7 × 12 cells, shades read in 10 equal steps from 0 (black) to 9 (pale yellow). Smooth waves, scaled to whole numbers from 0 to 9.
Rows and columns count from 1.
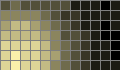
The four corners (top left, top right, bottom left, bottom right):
3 1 8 1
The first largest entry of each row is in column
2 1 2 1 1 2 2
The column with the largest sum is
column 2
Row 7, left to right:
8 9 8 8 7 5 4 3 2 1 1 1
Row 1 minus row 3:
-3 -3 -4 -3 -2 -1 0 -1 0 0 0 0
